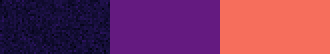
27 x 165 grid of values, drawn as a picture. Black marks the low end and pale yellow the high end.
The table splits into one row of 3 panels. Panel 1,1: very low, fine-grained, faint in contrast. Panel 1,2: low, flat. Panel 1,3: high, flat.
